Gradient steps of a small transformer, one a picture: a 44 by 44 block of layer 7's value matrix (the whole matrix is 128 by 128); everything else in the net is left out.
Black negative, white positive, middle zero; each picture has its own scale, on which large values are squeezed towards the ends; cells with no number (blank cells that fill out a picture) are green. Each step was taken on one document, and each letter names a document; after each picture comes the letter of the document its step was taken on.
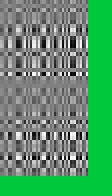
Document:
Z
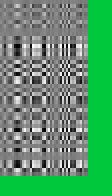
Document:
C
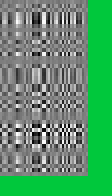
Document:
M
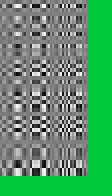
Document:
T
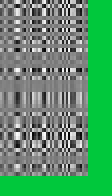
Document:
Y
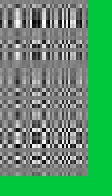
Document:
Y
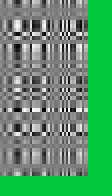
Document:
C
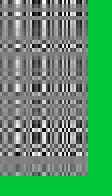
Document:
Y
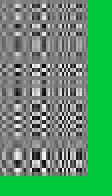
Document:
T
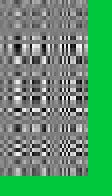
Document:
C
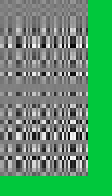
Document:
Z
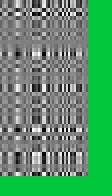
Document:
Y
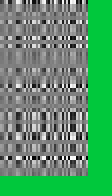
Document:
Z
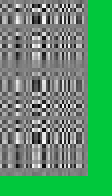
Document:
M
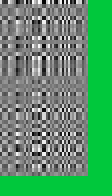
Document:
M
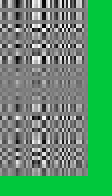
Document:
M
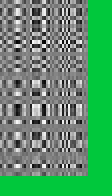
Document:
Y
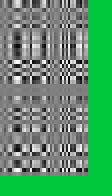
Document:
C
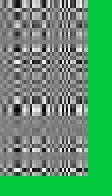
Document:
C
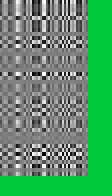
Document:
Y
